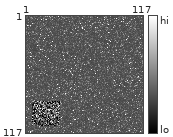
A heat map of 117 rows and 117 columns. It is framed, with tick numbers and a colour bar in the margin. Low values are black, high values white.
Most values sit low, with a long tail of high ones. The grain is fine, like static. No regular stripes run through it. The bottom left is the roughest part. In the bottom left lies a patch that is rougher than the rest.
